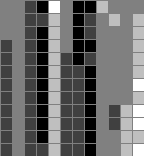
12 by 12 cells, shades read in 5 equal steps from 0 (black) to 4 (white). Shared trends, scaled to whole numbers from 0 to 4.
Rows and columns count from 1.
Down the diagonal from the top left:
2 2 1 0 3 1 1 0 2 1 3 4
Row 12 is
1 2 1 1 3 1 1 0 2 2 3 4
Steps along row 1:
same down down up down down same up down same same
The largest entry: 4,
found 5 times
